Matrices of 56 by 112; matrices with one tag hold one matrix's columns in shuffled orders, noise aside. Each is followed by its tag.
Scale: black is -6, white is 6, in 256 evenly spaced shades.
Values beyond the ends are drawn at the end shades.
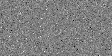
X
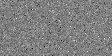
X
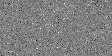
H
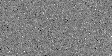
X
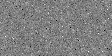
X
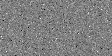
X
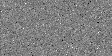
H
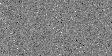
H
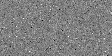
X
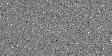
H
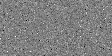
X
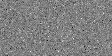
X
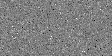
X
